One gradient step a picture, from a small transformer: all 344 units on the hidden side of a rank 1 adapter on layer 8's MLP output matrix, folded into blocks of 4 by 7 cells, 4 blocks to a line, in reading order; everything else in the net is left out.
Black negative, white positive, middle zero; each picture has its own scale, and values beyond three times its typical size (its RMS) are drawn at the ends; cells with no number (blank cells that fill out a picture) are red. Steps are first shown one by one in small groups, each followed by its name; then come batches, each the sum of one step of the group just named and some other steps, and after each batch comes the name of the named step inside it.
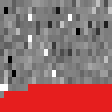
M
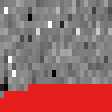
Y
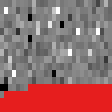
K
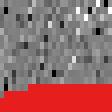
K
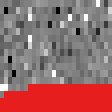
M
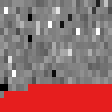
K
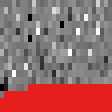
K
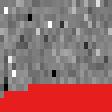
Y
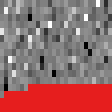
Y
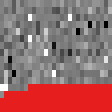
M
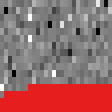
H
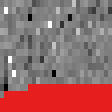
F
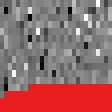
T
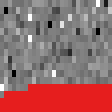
H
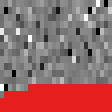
F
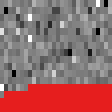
F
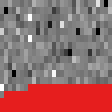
H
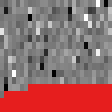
T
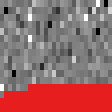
H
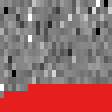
H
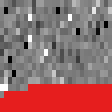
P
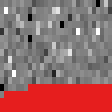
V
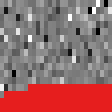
V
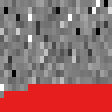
P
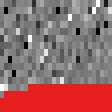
P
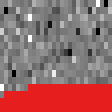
V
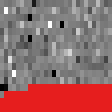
V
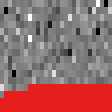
V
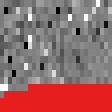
P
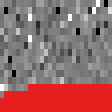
P
